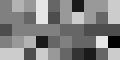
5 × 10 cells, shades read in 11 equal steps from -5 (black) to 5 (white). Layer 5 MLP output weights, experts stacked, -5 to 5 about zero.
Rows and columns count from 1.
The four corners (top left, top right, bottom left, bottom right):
0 3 3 3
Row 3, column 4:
0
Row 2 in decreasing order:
4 3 3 1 1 0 0 -1 -1 -2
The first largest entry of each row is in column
4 4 2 9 1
